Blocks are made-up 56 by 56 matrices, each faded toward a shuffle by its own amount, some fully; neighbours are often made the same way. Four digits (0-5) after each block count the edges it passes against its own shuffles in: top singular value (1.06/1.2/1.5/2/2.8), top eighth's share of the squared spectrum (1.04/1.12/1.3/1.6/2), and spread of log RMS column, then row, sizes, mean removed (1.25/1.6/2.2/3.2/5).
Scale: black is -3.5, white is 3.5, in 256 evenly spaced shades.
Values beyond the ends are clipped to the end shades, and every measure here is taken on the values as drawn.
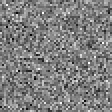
1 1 0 0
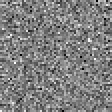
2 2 0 0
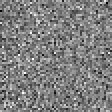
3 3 1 0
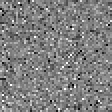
2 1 0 0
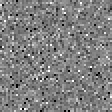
0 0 0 0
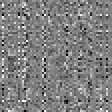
4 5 4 2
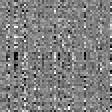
4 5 4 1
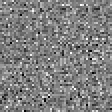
3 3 0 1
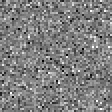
2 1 0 0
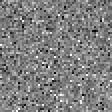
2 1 0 0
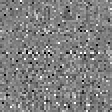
4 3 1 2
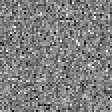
0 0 0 0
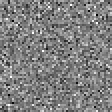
0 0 0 0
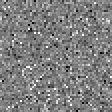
2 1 0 0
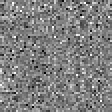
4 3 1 1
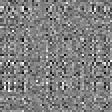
4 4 3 3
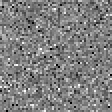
2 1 0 0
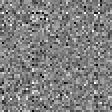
4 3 2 1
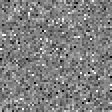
0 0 0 0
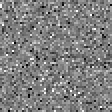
0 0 0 0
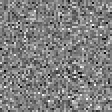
3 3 1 1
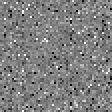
1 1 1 0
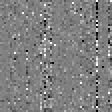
3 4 3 0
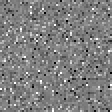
0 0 0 0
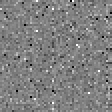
1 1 1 0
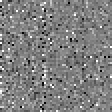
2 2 2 0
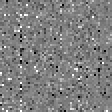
2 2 1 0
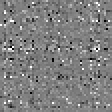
2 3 2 2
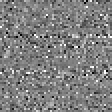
1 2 0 3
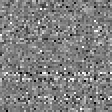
1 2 0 3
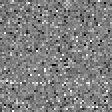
1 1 0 1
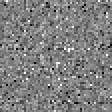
1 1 0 1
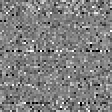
2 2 0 3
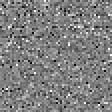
0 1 0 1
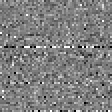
3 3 0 3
